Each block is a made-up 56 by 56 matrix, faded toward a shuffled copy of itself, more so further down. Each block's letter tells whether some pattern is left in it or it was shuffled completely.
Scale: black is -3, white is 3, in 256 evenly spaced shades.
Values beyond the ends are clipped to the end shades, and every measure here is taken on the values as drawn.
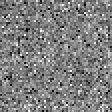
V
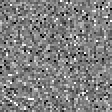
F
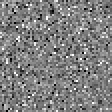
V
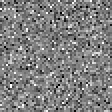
V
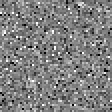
F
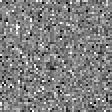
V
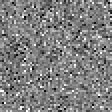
F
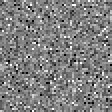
F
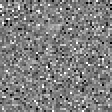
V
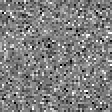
V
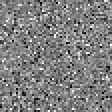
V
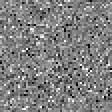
V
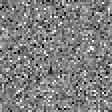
V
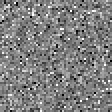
F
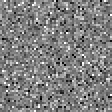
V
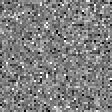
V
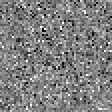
F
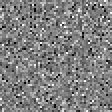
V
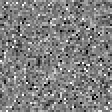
F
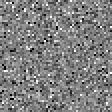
F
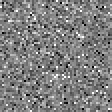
F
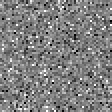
V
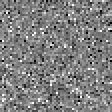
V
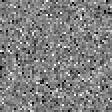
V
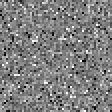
F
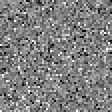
F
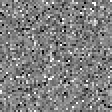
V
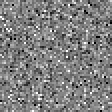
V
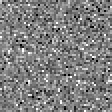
F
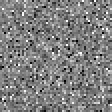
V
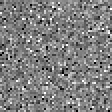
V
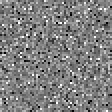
F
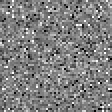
F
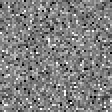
F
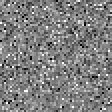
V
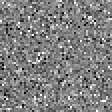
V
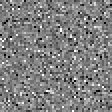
F
